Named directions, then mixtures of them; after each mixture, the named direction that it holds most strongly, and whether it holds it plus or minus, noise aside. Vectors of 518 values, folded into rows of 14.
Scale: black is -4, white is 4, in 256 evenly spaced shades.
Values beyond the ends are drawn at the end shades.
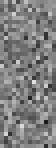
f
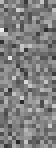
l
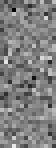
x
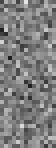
l, minus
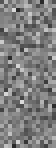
l, minus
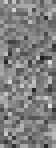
x, minus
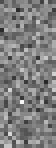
l, minus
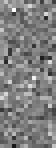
x, minus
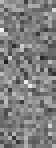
l, plus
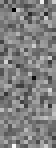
x, plus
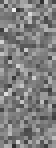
l, minus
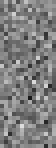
f, plus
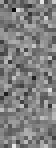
x, plus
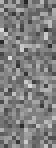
l, plus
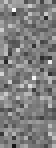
x, minus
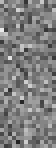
l, plus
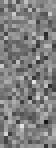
f, plus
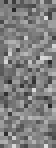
x, plus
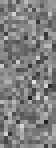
f, plus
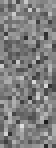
f, plus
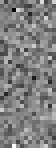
x, plus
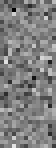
x, plus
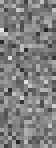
l, plus
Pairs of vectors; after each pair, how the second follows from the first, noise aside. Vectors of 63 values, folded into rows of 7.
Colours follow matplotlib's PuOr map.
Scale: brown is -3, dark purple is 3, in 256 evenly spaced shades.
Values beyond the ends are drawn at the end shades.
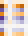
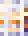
wrapped around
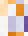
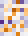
shuffled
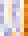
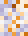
shuffled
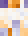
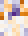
wrapped around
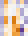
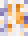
wrapped around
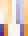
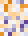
shuffled
